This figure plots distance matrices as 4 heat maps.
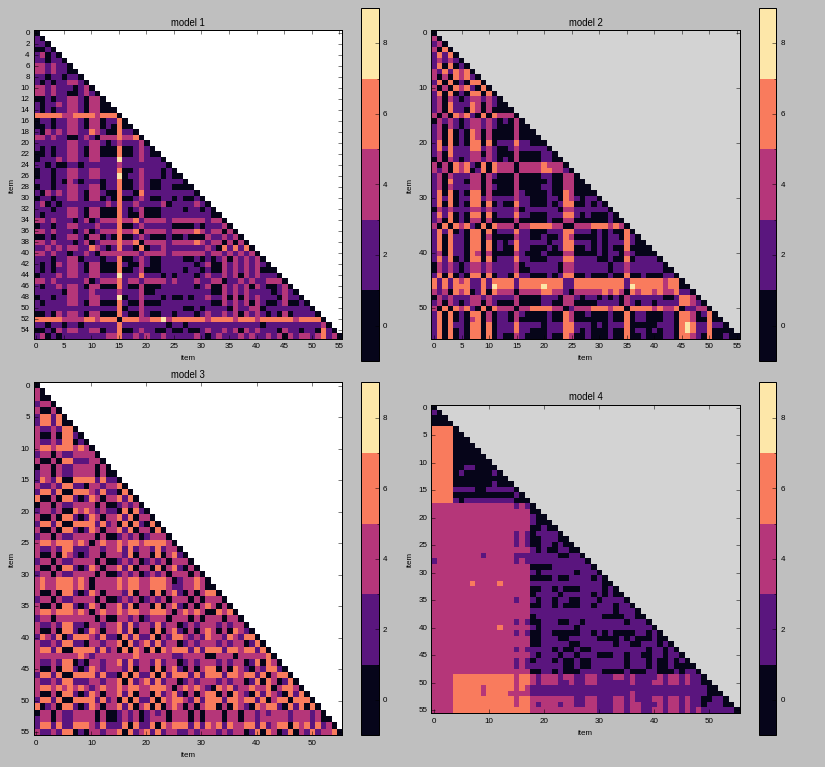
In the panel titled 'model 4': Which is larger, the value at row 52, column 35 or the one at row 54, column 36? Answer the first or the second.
the second
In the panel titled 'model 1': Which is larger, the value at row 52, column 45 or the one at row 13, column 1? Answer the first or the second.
the first
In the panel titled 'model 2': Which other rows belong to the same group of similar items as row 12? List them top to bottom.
0, 2, 4, 5, 6, 9, 11, 13, 14, 16, 17, 18, 19, 20, 21, 22, 23, 26, 27, 28, 29, 30, 31, 32, 33, 34, 36, 37, 38, 39, 40, 41, 42, 43, 44, 48, 49, 51, 52, 53, 54, 55
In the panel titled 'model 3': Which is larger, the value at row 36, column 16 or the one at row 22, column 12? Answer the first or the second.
the second
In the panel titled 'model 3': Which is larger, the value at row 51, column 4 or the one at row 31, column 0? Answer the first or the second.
the second
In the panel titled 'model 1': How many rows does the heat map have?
56
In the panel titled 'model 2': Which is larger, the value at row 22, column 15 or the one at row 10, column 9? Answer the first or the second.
the second
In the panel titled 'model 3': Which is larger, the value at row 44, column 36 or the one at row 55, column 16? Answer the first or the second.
the first
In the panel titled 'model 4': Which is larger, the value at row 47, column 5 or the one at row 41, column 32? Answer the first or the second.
the first
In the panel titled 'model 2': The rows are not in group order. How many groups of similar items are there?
2
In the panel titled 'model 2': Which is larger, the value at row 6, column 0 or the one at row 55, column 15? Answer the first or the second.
the second
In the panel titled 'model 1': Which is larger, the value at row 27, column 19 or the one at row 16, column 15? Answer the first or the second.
the second
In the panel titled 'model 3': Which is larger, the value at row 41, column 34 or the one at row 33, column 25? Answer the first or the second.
the second
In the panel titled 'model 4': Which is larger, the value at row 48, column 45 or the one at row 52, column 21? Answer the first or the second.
the second
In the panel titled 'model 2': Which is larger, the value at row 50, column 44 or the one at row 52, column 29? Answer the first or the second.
the first
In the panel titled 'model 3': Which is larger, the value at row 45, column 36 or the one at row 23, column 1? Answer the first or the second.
the first
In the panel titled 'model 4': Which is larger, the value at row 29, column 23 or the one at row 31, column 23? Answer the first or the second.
the first
